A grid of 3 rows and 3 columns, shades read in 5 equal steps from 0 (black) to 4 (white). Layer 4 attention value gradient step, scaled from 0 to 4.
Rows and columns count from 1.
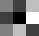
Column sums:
5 4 8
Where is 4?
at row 2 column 3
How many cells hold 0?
1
